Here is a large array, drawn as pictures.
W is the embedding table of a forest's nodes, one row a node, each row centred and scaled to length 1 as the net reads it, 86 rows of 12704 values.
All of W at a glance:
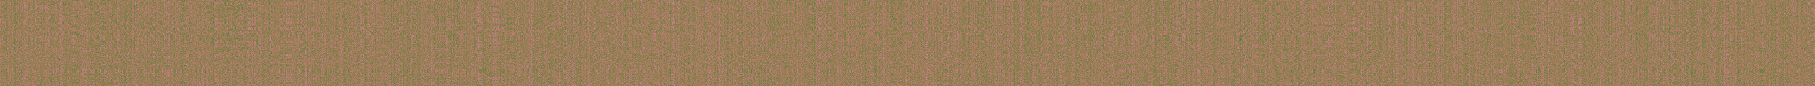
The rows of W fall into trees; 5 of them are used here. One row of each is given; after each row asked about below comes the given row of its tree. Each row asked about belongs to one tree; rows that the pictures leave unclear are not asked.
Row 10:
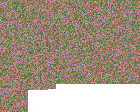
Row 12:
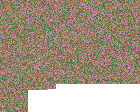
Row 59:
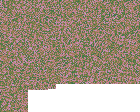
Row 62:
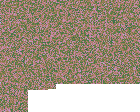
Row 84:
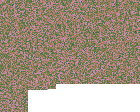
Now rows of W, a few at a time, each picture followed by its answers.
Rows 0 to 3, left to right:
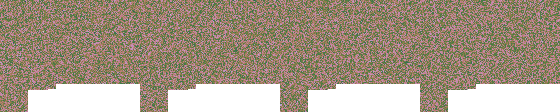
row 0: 10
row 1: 59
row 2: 84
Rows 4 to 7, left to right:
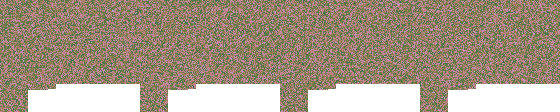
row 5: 59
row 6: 12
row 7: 59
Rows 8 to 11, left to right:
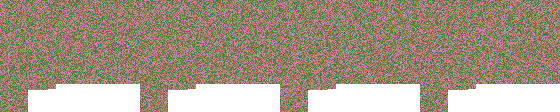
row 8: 59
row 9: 59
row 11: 59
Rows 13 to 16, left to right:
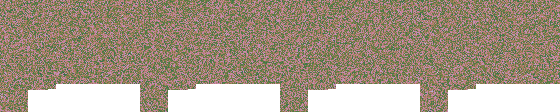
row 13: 62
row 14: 84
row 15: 59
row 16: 10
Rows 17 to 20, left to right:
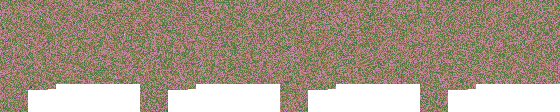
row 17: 12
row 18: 84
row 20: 59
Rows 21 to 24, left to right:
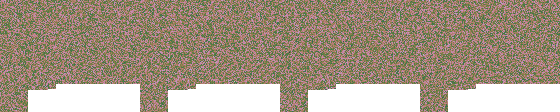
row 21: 84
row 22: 84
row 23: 84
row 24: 12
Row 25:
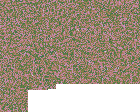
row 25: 62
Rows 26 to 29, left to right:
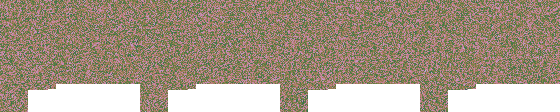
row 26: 10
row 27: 84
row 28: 84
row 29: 84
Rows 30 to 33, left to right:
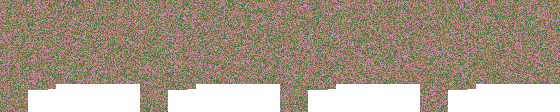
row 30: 59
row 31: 12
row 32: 62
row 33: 10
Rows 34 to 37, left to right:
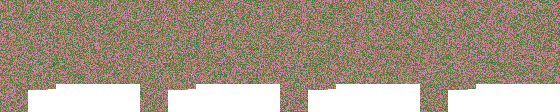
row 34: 10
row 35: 59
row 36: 59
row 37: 12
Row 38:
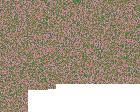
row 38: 59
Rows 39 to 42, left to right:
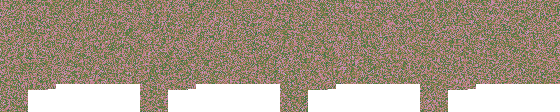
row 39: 59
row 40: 59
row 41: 84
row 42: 84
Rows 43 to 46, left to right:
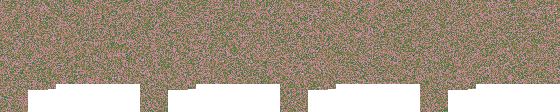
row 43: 59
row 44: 84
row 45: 12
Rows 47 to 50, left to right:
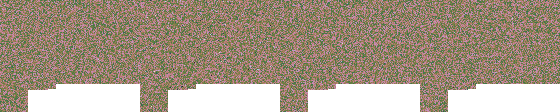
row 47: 59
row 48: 62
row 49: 59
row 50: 62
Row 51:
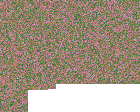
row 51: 10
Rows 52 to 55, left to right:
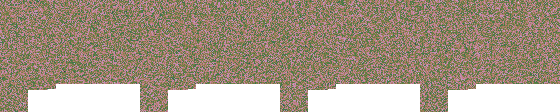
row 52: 12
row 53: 10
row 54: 84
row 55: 84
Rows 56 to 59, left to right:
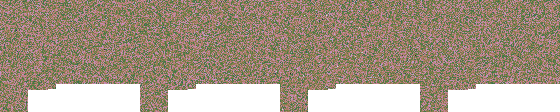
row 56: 12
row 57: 84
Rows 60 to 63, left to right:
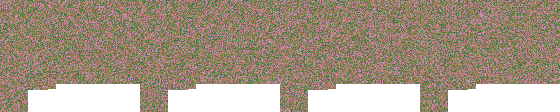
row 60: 10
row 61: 59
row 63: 84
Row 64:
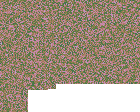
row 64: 12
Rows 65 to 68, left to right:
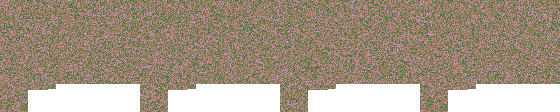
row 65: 10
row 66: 10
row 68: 10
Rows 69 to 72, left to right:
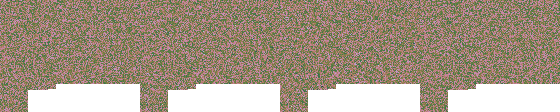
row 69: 62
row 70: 62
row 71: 62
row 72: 62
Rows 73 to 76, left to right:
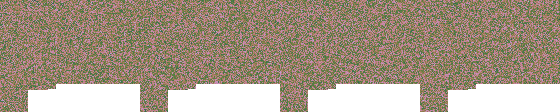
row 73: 12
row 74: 84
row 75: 12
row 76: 62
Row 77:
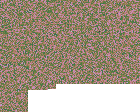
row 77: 84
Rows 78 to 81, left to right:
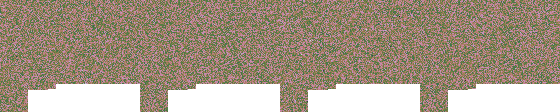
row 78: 59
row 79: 84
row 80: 62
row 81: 84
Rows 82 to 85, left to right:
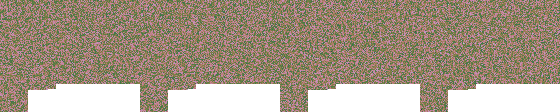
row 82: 10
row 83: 10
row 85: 62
